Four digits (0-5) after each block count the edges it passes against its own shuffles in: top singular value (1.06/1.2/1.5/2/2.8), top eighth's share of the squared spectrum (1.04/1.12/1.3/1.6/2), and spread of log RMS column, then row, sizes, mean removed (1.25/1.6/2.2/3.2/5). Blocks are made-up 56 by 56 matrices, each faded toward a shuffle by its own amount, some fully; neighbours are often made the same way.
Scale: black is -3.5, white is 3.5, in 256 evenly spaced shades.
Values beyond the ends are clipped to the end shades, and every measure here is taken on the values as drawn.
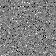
1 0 0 0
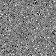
1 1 0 1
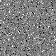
2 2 0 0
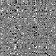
3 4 2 2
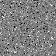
2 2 0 0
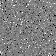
0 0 0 0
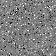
1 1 0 0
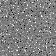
1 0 0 0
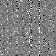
4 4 2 1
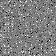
2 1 0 0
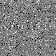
2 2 0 0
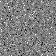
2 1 0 0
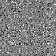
3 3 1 1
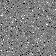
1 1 0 0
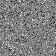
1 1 0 0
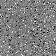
0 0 1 0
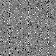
2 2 2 0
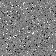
0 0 0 0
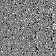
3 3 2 0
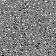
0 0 0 0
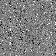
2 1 1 0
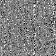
1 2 3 0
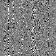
2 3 3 0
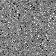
1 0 0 0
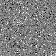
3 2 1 0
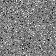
0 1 0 0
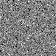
0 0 0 0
